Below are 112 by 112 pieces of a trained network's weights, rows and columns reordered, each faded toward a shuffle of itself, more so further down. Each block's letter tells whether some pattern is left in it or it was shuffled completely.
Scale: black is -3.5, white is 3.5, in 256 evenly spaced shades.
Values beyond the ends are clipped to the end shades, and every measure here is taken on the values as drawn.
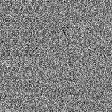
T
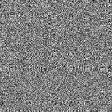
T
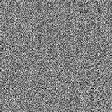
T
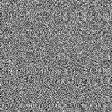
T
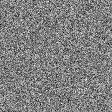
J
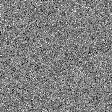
J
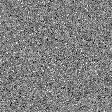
J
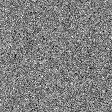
J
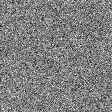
J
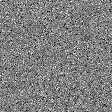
J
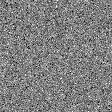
J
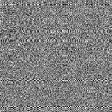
T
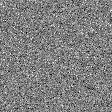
J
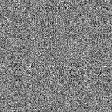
T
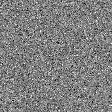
J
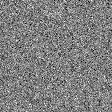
J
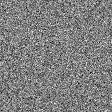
J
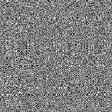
T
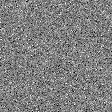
J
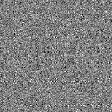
T
